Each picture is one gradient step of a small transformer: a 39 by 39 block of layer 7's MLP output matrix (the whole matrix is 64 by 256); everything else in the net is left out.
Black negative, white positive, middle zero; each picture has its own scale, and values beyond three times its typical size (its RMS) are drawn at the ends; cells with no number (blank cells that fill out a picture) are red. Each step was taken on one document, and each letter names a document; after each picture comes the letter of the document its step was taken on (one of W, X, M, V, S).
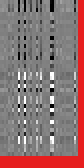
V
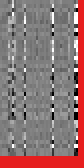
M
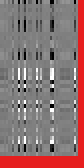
V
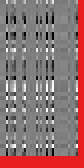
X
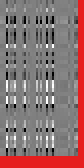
X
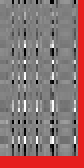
V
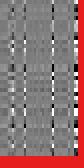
M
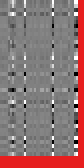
M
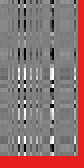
V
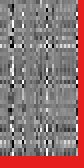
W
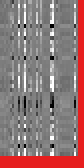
V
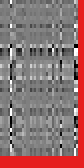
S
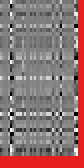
S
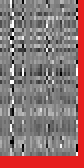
W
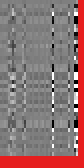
M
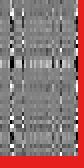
S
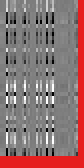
X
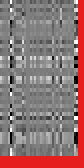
S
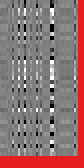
V
